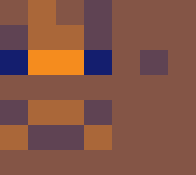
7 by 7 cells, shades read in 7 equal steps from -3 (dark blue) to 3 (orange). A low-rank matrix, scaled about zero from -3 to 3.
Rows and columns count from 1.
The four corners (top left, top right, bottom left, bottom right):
0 0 0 0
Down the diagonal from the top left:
0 1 3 0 0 0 0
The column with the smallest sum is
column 4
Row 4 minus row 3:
3 -3 -3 3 0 1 0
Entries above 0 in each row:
1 2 2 0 2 2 0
